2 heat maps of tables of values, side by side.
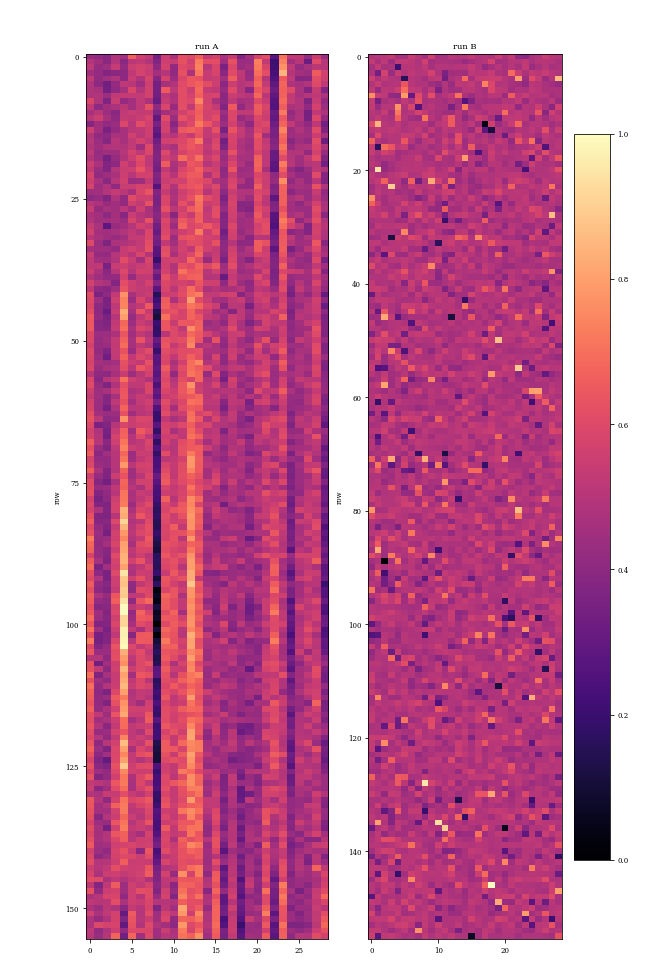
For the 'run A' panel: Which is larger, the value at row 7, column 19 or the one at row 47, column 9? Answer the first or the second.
the second
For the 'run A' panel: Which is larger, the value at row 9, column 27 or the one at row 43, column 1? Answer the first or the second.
the first
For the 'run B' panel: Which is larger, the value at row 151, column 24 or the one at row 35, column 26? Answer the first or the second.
the second
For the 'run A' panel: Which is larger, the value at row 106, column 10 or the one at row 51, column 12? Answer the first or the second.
the second
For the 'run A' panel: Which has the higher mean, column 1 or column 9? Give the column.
9
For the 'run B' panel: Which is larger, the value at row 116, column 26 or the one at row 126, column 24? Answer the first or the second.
the first
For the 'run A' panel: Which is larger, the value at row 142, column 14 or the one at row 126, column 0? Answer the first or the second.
the second
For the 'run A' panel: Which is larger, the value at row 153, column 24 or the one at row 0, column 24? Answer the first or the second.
the second
